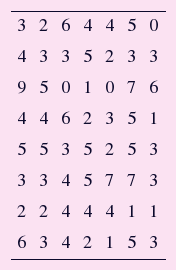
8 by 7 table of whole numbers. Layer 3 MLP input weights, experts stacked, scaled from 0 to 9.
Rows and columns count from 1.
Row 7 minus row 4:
-2 -2 -2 2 1 -4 0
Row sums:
24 23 28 25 28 32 18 24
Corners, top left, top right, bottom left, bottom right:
3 0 6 3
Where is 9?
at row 3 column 1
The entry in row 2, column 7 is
3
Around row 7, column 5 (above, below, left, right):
7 1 4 1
